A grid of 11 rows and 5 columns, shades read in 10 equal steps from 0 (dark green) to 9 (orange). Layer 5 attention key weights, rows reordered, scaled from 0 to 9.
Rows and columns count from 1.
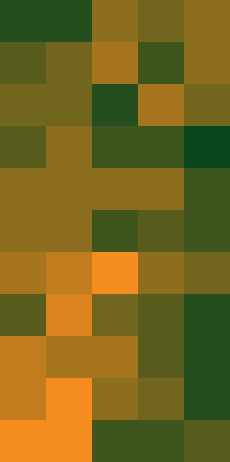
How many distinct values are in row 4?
4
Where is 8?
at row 8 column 2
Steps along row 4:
up down same down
